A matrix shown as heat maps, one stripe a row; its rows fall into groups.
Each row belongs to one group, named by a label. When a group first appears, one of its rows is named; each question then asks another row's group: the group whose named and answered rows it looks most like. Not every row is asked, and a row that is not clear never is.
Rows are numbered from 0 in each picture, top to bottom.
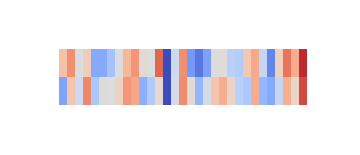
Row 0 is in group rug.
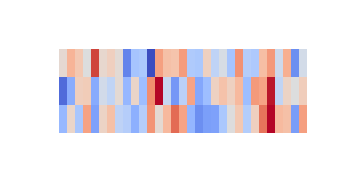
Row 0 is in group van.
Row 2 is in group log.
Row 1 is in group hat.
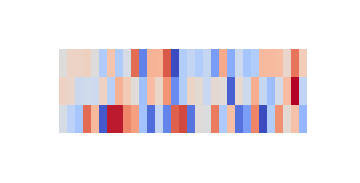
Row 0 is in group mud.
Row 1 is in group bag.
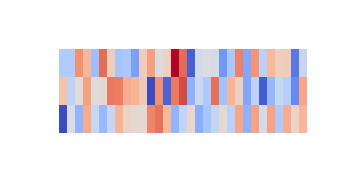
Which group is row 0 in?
log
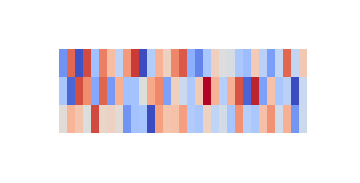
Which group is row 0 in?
rug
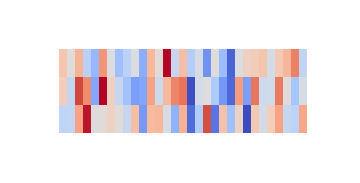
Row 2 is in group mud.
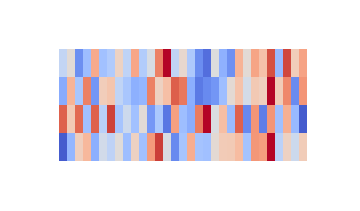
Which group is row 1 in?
log
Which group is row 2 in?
van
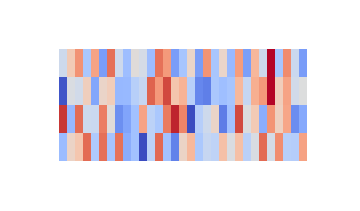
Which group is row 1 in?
log
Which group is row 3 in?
hat
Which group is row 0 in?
van
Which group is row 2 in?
log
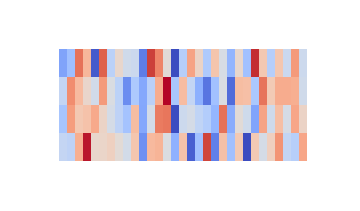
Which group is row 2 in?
mud
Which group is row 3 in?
mud
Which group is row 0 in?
hat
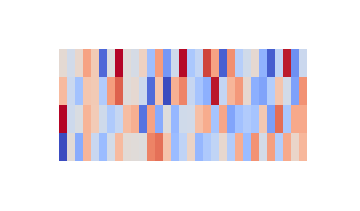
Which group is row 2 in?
mud
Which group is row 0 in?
rug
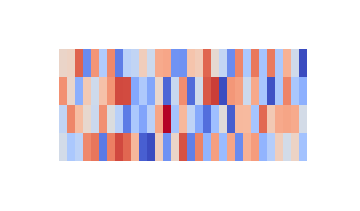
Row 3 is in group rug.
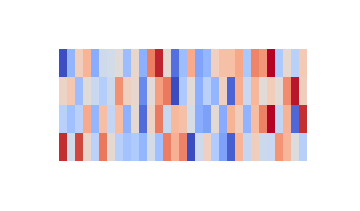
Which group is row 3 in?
log
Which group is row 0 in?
hat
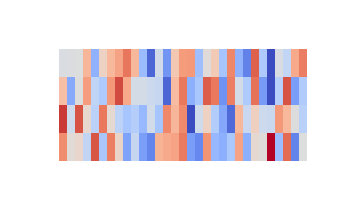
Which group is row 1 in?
rug
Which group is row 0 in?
rug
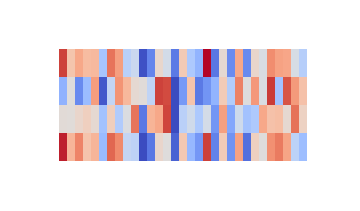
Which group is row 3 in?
van
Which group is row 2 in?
mud
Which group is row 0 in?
van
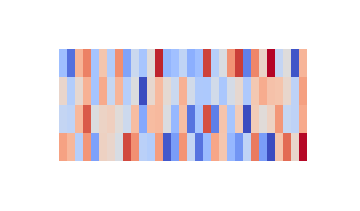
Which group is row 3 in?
rug
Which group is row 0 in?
hat
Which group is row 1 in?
hat
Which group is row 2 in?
mud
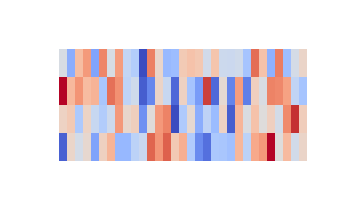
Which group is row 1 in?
van
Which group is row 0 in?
hat
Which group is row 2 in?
bag
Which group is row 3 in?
log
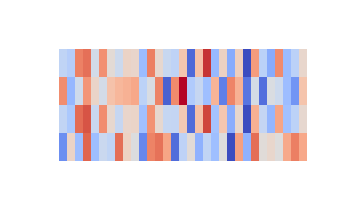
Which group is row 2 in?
mud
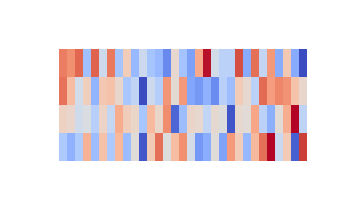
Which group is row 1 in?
log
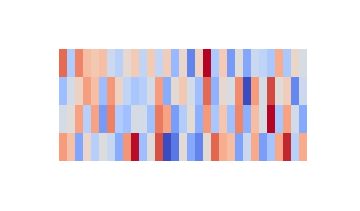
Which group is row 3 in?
rug
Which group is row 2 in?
van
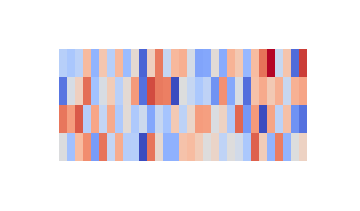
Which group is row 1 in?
mud
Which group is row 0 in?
hat
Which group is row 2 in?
van
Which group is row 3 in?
hat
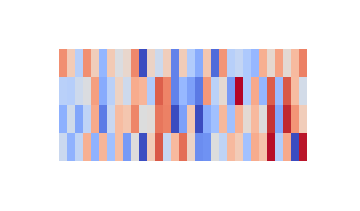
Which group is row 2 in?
bag
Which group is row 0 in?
mud
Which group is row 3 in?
hat
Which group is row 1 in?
bag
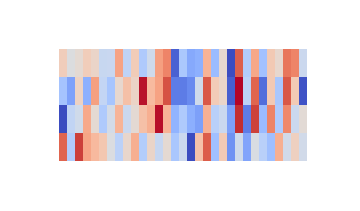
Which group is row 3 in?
mud
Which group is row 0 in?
bag
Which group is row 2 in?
bag
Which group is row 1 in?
bag
